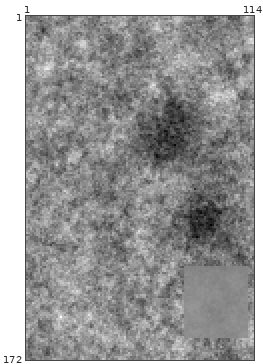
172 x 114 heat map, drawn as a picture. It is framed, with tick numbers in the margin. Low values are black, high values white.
The field is mottled with small blotches. Two dips sink into the field. No regular stripes run through it. The ninth with the lowest average is the middle right. Overall the values sit about 50% of the way up the scale. The halves do not mirror each other. An odd patch, calmer than its surroundings, sits in the bottom right. The bottom right is the calmest part.
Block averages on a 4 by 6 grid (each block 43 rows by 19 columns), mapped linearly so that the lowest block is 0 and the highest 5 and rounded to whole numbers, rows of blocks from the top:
443444
443013
443402
454444
